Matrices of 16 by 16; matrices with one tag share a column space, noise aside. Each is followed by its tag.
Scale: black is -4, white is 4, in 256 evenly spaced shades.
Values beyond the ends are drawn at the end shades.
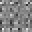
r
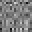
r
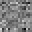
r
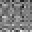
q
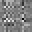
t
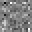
r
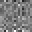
q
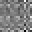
q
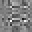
t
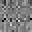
t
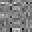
r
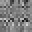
t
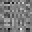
r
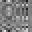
q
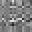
t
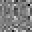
q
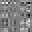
r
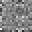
q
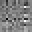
t
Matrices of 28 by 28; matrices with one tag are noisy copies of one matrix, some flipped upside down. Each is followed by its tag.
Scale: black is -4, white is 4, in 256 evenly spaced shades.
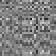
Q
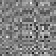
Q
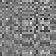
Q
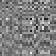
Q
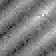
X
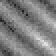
X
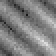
X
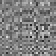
Q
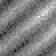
X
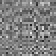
Q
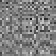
Q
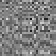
Q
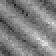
X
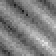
X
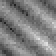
X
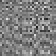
Q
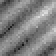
X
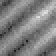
X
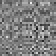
Q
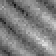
X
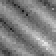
X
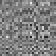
Q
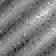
X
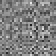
Q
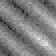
X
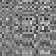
Q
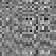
Q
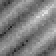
X
